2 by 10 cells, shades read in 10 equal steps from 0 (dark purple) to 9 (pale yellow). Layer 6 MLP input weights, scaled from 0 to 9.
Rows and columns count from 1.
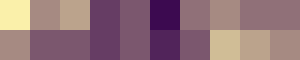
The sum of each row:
42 38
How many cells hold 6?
2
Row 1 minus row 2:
4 2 3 0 0 -1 1 -2 -2 -1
